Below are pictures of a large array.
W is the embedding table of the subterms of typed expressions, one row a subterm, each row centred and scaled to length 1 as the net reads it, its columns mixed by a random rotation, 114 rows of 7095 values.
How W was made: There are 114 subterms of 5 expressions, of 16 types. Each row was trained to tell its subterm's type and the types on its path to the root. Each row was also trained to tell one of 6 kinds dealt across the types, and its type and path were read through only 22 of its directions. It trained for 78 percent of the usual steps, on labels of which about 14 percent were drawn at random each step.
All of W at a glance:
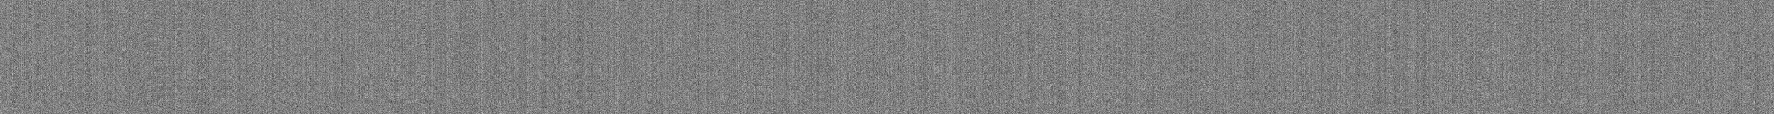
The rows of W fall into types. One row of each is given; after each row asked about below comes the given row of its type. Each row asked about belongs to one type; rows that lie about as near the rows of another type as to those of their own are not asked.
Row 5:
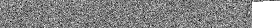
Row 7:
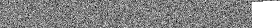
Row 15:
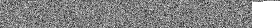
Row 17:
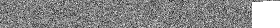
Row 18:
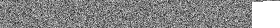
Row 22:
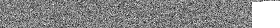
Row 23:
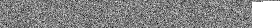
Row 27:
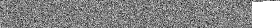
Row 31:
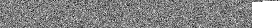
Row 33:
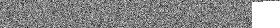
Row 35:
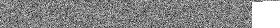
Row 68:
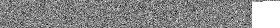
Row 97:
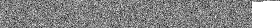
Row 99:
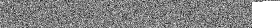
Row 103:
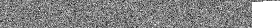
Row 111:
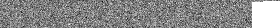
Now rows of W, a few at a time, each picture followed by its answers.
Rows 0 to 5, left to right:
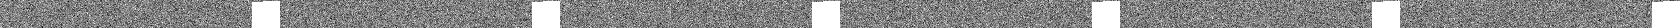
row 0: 7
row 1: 23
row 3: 97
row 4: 23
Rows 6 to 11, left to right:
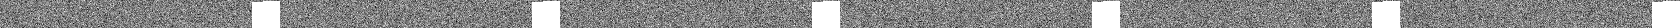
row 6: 31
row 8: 17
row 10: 99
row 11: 99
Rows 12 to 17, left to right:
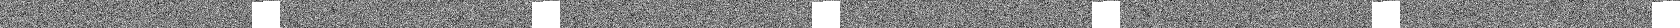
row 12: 18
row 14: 17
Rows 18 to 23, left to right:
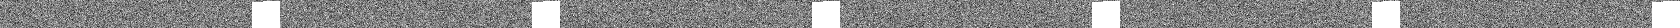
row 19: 27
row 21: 17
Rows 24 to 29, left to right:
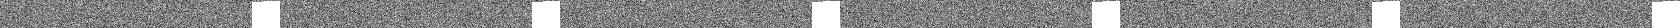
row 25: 99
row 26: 31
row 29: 7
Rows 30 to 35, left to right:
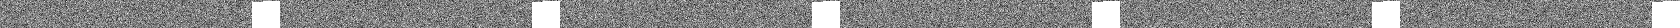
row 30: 23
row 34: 27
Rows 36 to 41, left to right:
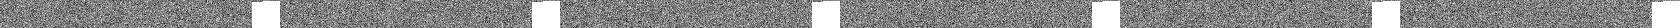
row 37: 103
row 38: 97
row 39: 31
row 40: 17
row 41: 33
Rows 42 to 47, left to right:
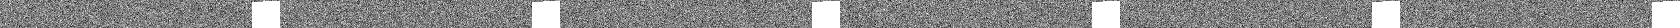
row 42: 7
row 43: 35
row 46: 68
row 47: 33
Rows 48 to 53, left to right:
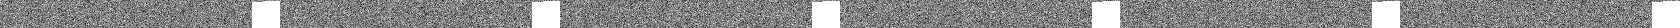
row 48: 18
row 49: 33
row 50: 111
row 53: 23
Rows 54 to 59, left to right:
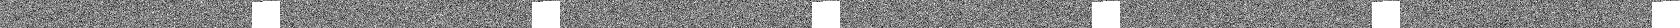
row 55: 97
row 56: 35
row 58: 31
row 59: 5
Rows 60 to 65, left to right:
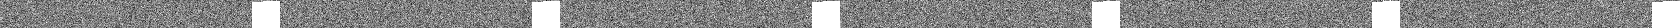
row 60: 97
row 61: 15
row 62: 27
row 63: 27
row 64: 31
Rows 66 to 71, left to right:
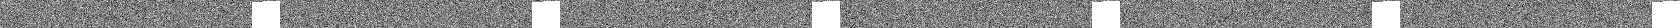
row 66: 68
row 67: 18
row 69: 97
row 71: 99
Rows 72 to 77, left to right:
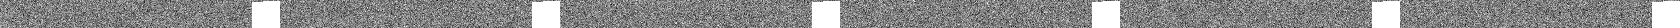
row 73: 27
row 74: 33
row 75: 7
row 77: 15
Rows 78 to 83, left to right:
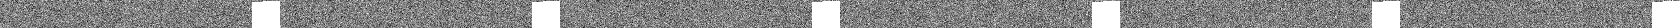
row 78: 7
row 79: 27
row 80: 68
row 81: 17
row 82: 97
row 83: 99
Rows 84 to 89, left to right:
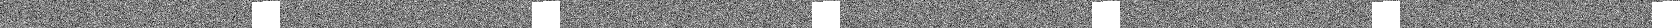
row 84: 31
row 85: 5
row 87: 97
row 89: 68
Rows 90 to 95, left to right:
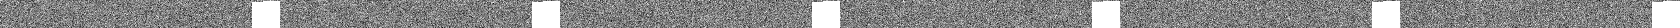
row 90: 17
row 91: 7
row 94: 27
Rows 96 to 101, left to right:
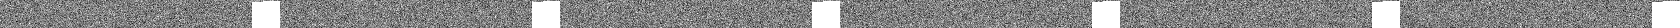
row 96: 17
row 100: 31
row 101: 68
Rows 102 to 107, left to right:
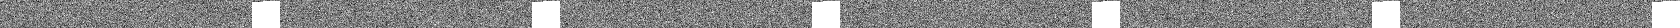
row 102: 103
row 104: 35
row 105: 7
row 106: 111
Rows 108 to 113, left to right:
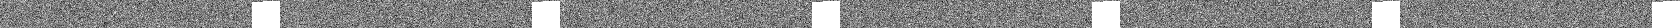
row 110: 35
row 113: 18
